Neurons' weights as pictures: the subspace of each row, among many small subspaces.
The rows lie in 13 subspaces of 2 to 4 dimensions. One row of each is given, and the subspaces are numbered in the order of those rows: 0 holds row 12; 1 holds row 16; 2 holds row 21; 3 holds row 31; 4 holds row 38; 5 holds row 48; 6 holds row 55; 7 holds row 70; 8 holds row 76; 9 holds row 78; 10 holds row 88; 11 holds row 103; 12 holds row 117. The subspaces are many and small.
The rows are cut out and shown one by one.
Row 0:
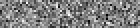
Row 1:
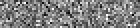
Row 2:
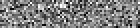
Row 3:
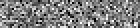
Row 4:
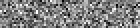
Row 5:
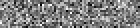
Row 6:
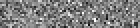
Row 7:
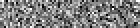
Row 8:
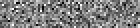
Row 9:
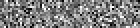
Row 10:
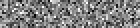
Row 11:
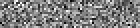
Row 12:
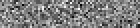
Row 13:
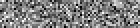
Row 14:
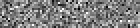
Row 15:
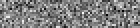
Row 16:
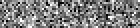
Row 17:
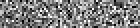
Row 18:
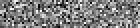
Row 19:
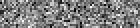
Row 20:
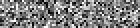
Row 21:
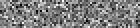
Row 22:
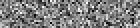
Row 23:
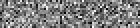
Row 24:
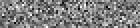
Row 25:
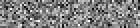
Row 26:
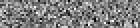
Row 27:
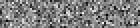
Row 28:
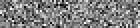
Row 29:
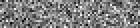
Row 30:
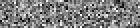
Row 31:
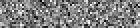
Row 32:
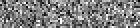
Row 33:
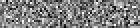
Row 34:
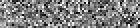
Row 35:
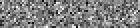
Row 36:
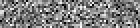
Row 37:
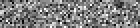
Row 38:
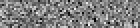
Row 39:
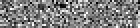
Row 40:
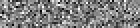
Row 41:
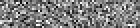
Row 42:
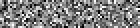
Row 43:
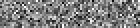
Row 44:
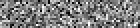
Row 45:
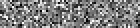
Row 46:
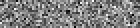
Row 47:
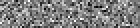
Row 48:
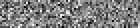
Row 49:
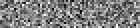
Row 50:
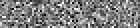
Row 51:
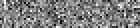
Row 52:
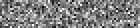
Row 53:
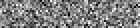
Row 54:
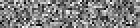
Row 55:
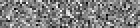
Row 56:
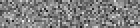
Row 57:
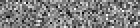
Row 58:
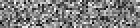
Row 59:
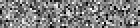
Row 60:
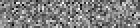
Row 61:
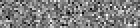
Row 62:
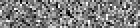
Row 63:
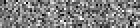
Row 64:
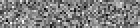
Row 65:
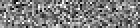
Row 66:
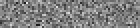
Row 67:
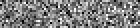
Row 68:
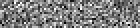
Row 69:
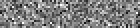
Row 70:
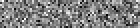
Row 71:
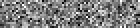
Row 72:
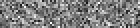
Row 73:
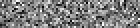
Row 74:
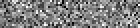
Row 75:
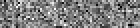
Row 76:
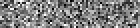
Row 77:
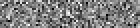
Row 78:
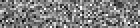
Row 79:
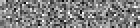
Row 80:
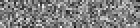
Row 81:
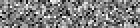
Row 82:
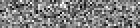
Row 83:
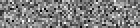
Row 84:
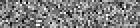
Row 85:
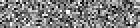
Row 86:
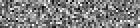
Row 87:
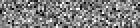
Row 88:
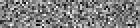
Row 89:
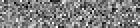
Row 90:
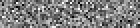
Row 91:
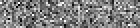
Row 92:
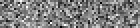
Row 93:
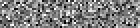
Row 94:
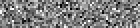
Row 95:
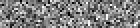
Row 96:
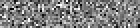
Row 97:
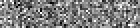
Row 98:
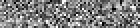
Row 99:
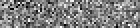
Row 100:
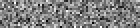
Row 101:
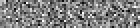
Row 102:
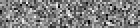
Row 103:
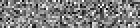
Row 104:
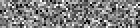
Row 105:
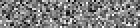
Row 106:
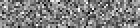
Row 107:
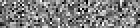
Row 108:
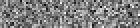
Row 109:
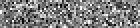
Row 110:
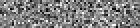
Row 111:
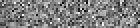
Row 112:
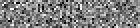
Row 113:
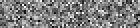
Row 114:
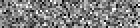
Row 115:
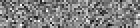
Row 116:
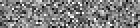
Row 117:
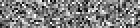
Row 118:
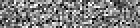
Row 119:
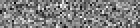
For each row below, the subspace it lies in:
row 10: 2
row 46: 9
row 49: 8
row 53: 3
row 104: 2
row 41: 10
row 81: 12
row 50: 4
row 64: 10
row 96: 5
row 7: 7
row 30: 7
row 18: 12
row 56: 8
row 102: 6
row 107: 3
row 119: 5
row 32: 1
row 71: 12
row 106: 3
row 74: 3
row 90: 0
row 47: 7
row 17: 8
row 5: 7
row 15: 1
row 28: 12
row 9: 7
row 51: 1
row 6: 4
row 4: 2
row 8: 5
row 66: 10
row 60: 5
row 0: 6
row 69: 12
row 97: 10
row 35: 0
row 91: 1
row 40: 2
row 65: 12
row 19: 10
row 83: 8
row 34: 3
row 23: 11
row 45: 2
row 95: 5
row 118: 7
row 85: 9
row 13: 9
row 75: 1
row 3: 4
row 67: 1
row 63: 1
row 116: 4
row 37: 10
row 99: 8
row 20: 0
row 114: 3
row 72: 12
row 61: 11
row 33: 8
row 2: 0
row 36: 10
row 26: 4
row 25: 5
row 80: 7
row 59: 11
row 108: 11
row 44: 5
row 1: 1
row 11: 9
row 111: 3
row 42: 1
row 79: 8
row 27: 11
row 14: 0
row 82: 0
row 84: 10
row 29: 9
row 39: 0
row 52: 0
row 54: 7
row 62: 6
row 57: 1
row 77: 6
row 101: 8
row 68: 9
